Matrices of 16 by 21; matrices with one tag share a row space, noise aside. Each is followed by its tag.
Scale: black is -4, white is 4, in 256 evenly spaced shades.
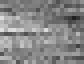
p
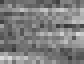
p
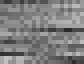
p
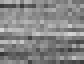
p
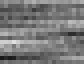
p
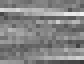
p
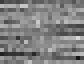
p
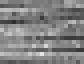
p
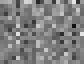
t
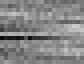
p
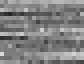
p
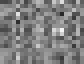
t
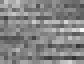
p
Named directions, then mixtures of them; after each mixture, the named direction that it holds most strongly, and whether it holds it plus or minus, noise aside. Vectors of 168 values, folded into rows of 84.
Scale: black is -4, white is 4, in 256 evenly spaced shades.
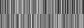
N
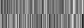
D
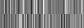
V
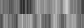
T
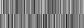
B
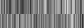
N, minus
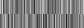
B, plus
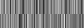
V, minus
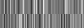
V, plus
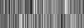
V, plus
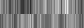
T, plus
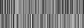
N, plus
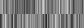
B, plus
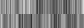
T, minus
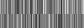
N, minus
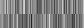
N, minus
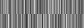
B, minus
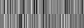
V, minus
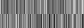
D, plus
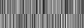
V, minus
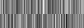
B, plus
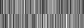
B, minus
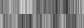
T, minus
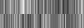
T, minus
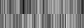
T, plus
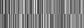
V, plus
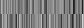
D, minus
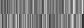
D, plus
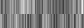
T, minus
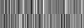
V, plus
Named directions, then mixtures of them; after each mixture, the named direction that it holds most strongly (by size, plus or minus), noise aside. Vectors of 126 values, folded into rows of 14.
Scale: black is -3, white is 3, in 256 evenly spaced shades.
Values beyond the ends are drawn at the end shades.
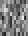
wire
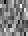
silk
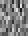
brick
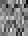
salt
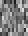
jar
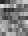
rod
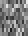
salt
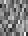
silk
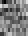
rod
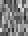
jar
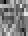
silk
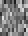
jar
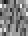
silk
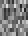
silk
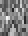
brick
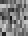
rod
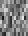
wire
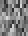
salt
